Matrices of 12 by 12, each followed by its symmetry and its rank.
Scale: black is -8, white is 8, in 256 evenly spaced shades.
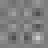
symmetric, rank one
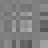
symmetric, rank one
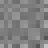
symmetric, rank two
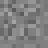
antisymmetric, rank two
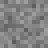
neither, full rank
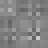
symmetric, rank two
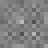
symmetric, rank two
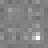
symmetric, rank two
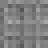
antisymmetric, rank two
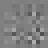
antisymmetric, rank two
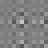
symmetric, rank one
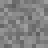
neither, full rank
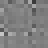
antisymmetric, rank two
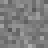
neither, full rank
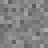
neither, full rank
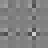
symmetric, rank one
